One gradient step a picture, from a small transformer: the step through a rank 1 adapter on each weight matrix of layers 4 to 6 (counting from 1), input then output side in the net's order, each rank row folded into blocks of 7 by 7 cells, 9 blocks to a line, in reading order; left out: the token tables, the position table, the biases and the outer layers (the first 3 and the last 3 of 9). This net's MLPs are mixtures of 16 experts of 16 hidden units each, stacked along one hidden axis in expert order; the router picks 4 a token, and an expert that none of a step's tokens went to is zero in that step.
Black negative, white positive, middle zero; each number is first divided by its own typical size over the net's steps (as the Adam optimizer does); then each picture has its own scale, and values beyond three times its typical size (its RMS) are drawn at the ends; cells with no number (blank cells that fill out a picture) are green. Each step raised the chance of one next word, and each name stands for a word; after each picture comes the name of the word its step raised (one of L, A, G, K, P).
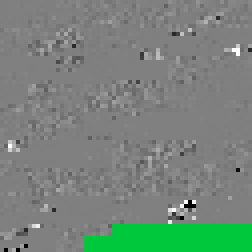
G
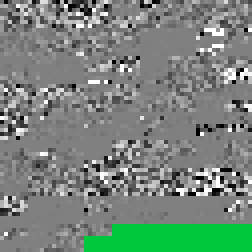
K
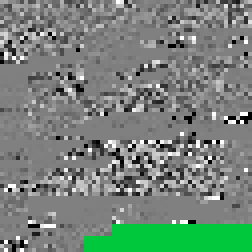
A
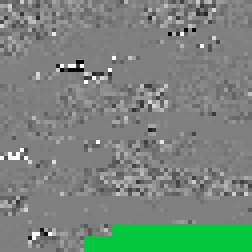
K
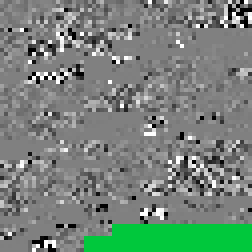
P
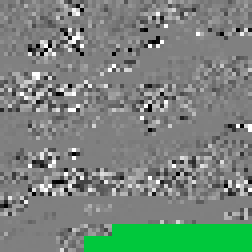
K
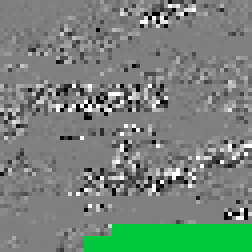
G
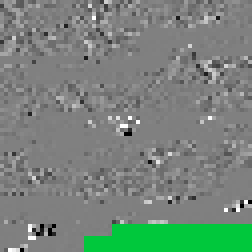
G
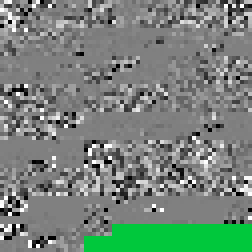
A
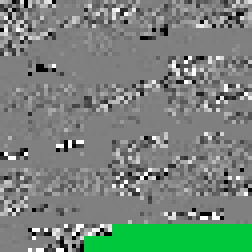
A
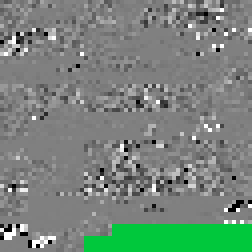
G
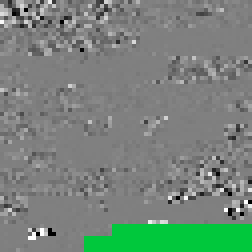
G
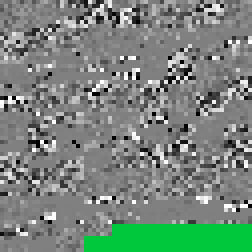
P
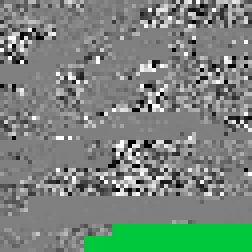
K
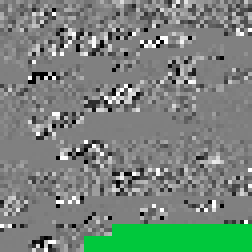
A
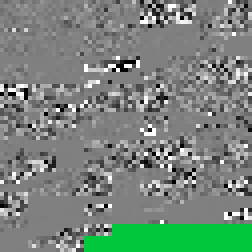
P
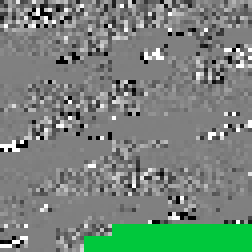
A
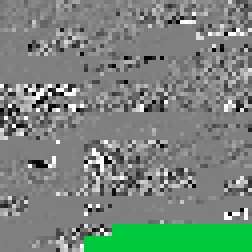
A
